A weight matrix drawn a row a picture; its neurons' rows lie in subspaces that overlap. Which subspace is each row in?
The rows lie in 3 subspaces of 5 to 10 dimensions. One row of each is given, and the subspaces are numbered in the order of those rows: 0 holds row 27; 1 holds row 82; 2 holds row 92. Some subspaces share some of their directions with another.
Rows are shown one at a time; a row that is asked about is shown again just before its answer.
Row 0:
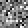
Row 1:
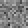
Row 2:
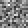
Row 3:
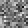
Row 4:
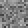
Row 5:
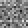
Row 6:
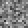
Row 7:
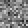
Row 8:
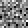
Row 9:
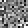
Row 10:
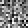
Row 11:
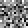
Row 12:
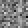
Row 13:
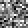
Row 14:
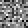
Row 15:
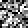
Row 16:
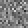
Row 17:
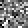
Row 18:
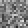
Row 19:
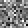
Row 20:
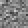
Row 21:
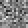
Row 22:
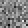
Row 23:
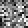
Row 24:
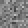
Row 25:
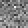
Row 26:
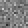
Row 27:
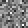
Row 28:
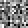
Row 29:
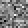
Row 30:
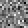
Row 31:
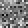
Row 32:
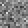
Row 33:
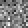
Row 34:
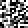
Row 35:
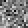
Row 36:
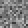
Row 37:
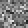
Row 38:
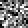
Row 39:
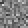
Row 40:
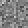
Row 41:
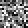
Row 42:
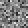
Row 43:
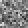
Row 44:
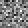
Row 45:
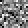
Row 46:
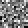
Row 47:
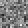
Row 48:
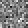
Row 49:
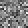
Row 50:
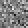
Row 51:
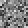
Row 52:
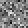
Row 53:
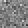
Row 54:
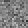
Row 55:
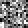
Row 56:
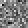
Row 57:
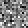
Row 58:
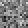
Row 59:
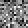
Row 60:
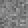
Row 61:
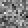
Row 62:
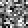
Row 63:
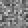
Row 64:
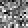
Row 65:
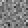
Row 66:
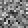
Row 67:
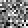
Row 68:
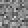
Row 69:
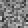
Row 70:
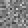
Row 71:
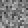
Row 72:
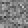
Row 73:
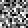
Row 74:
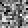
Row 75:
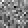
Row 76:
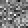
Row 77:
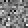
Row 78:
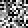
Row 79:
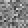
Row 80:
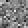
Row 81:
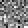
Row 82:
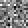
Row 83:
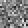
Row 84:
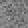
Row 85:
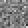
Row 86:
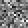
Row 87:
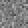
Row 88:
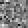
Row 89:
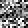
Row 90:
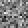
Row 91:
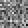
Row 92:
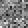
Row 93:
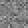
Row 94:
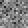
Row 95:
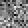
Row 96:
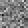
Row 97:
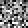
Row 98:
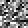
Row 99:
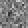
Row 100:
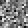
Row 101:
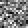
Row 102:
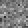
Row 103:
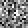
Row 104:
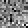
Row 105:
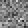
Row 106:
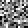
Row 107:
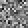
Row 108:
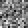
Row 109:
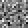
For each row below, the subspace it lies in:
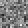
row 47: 2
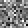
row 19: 0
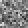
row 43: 2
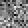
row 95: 1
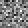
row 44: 2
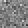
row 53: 2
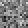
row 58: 1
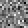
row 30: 0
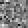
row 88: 2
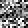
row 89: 2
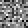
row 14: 2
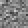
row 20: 0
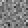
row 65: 1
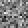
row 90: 1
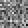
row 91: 2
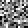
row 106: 1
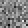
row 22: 0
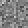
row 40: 0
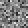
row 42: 0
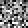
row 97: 0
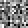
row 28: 2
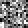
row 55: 2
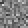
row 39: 0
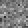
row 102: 2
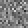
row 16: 0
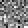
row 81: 1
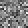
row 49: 0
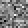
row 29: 1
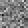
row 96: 2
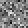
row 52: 0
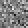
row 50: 0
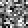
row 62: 2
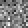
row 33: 1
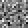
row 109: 1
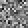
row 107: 0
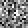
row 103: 0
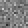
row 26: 1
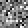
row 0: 0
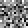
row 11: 2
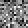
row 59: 2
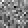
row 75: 1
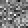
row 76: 0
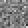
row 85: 0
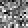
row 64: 1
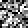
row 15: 0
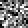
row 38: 0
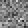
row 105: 2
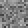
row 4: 2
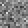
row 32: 0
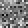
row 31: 2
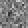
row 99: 0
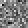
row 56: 0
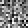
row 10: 0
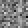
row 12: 1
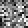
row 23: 2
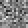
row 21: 2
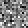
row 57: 0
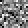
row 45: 0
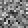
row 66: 0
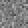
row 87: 1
